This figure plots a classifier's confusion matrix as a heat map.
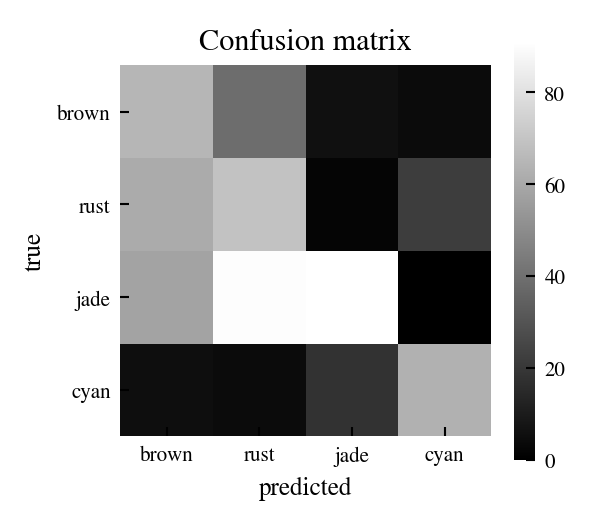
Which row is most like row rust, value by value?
brown
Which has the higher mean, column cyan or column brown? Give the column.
brown
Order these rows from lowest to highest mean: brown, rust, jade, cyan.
cyan, brown, rust, jade
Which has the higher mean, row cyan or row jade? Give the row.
jade
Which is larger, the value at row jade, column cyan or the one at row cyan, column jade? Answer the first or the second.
the second
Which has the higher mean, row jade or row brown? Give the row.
jade
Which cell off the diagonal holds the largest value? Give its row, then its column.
jade, rust
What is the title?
Confusion matrix
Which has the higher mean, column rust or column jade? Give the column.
rust
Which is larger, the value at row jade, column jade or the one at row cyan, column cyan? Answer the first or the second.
the first
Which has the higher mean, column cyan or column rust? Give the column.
rust
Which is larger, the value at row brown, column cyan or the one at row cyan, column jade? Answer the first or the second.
the second
